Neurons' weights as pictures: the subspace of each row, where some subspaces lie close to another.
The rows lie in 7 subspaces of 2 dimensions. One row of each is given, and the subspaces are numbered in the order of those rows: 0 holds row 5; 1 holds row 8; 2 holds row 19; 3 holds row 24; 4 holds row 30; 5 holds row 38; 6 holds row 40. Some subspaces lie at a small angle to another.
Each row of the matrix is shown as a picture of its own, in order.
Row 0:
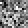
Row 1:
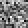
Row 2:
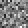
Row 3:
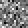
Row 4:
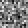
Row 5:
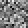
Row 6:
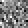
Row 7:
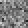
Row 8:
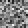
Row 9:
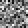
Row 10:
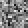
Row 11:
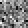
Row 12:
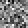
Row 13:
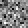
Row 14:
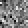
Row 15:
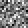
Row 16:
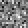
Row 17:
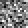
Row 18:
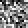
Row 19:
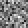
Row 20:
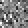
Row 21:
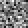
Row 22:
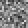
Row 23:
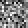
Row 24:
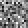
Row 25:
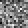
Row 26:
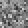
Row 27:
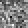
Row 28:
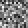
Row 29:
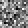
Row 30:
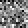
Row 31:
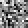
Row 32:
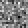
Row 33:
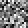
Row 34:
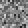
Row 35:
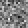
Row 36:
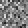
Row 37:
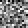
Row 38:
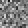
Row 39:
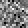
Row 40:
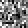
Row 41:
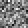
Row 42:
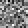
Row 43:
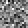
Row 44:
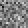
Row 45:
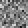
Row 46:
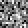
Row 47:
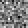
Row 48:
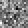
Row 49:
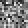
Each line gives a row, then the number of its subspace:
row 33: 0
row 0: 0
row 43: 0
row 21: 6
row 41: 1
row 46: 6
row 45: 5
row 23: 3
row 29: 0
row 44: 3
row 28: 3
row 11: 4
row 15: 1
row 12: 0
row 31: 3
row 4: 6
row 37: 1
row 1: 2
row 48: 0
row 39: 4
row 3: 4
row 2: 5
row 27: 2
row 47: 6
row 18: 2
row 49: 3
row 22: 2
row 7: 4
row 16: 6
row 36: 5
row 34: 5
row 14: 4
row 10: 3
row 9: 1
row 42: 1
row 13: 4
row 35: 2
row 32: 6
